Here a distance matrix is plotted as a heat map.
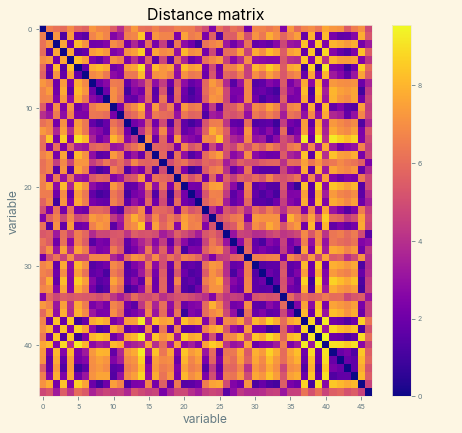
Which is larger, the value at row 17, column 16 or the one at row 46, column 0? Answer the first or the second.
the first
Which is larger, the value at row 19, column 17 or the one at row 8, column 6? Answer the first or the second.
the second
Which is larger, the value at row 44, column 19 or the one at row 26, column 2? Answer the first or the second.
the second
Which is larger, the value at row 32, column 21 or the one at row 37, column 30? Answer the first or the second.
the second
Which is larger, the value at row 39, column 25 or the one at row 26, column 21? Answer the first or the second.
the second
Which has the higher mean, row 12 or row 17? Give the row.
17
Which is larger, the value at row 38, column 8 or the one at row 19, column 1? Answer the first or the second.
the second
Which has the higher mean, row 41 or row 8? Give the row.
41
